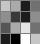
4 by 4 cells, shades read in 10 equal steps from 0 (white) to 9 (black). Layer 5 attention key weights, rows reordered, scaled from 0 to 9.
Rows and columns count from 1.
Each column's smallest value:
2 3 0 2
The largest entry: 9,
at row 4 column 2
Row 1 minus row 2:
-2 -4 0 1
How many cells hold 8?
3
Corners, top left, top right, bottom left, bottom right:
2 5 8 2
